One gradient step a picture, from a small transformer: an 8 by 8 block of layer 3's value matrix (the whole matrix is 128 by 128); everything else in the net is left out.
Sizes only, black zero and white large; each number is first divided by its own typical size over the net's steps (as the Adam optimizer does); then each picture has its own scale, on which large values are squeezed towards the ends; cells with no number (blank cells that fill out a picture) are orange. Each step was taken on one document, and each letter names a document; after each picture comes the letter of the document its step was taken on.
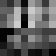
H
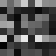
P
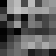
H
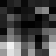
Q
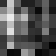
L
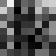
L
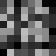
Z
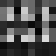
Z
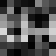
P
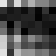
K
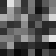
P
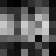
Z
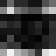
Q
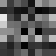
P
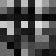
Z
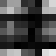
Q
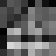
H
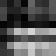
H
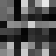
Z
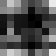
Q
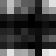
Q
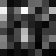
K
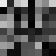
K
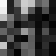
K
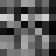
Z
